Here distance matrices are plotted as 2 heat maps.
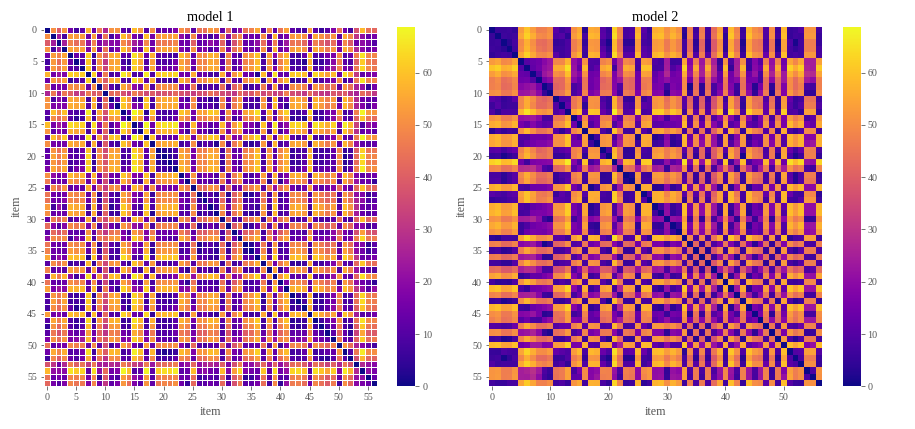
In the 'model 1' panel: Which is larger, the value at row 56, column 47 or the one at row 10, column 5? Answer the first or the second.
the first
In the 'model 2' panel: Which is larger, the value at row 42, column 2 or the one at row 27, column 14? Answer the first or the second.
the second
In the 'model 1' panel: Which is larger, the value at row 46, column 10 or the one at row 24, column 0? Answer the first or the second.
the second
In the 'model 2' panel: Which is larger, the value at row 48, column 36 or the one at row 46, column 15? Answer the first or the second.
the second
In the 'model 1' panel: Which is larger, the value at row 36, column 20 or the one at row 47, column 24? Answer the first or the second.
the first
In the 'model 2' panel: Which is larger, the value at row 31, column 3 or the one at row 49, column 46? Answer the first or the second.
the first
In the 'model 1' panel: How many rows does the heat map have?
57
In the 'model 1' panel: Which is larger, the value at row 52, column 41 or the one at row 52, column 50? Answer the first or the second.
the first
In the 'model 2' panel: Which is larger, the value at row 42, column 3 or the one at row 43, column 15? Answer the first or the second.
the second
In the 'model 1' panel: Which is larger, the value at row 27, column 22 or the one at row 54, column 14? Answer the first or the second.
the second
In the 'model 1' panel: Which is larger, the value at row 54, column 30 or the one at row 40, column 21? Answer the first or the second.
the first
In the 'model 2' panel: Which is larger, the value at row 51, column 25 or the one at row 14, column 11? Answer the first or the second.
the first
